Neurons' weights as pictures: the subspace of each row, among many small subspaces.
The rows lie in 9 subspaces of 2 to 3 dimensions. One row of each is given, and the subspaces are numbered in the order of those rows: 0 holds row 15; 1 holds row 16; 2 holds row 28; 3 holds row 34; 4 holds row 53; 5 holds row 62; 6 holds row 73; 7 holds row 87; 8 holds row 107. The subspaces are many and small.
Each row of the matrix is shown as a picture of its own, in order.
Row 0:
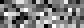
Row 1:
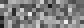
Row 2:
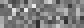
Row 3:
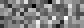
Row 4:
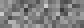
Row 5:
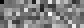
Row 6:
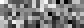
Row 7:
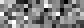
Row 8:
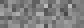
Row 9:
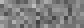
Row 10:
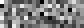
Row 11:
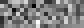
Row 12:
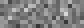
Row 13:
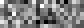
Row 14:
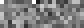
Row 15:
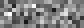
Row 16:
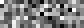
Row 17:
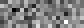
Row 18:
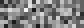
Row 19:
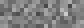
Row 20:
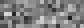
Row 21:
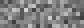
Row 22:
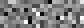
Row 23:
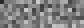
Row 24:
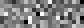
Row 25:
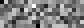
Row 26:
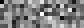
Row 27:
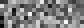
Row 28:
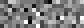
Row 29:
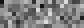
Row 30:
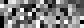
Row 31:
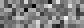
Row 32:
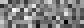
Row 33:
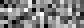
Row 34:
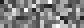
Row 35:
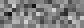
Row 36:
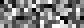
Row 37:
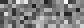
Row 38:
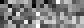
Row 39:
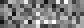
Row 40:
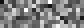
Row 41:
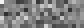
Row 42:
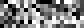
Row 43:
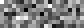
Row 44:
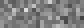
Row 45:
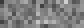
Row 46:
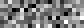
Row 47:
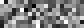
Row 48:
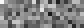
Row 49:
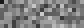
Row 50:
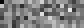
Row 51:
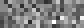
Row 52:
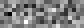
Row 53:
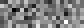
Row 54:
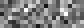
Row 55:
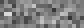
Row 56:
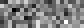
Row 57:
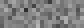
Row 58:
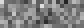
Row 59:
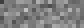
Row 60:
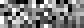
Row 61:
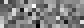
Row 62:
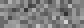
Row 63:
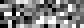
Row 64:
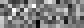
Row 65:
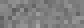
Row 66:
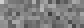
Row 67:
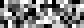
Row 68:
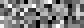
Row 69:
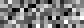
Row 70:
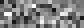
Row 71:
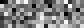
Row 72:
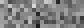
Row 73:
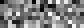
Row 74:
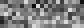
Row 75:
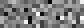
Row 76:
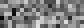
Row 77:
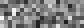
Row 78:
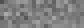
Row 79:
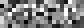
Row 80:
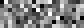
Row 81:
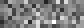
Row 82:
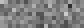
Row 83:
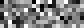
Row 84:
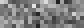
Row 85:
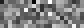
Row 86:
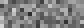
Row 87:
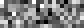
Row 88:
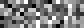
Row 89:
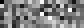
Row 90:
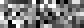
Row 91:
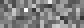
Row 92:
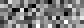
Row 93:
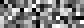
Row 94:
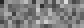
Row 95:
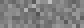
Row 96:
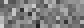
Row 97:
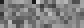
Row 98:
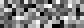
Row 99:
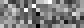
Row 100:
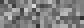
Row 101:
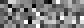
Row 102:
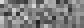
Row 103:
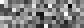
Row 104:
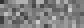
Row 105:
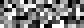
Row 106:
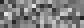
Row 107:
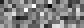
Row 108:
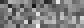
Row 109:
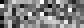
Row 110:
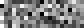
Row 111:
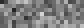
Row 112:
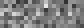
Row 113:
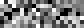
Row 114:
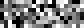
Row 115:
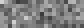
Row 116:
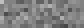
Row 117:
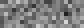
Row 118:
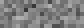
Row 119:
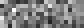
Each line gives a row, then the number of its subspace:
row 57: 3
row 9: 8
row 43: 8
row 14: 2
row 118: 8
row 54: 5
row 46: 4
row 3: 8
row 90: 2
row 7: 5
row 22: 2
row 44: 3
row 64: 3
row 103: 5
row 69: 4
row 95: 6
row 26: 1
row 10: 1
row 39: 7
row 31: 8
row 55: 0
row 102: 3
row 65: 0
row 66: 6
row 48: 6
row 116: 3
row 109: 1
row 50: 1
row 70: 0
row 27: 1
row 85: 6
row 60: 3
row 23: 0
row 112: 5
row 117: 5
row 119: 0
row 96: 1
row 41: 3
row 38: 2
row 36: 3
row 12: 5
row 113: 0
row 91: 3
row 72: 2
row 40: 3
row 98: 8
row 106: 0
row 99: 6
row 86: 1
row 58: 7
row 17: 4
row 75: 2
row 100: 0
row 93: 0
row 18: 5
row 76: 0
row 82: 5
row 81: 7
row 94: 7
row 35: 0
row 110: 1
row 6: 6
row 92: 4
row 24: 2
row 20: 0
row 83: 2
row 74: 2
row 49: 1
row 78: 3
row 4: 5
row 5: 6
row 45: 7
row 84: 6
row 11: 3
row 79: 0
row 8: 5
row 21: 4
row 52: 0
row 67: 7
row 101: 2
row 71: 5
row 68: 8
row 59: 3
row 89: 1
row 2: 3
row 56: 4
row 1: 1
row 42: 6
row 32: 4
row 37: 5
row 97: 2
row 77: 0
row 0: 8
